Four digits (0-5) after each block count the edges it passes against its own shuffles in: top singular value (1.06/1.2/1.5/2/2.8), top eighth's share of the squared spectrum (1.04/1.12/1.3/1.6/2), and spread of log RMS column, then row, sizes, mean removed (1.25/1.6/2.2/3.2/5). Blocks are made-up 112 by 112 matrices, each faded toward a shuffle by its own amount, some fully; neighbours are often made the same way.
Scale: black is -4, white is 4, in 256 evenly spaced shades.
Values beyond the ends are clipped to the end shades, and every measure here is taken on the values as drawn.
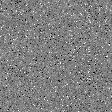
2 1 0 0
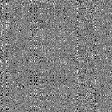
4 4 3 2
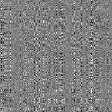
5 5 4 3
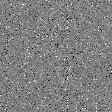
3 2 1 0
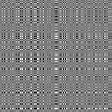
5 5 5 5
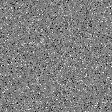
2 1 0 0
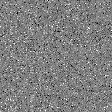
3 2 0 0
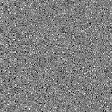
4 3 2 1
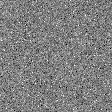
0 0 0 0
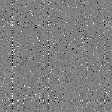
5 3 2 1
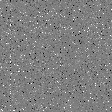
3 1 0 0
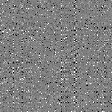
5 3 2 2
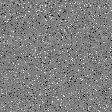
3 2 0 0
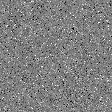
0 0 0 0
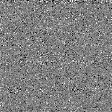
1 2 2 2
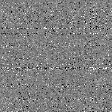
2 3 2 3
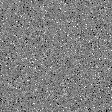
0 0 0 0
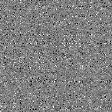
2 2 2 3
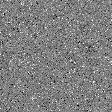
0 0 0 1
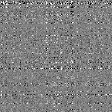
2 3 3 4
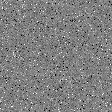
0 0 0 0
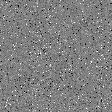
1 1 1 0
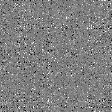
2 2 3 2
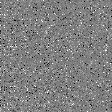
1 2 2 2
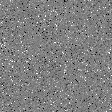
1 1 1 0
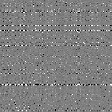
5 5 2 3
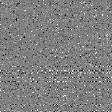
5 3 2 3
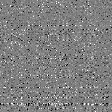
4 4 2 3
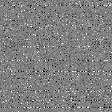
4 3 1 3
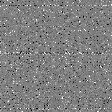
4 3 1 2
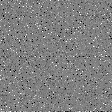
3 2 0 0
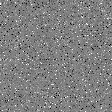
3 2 0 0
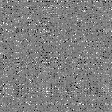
4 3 1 2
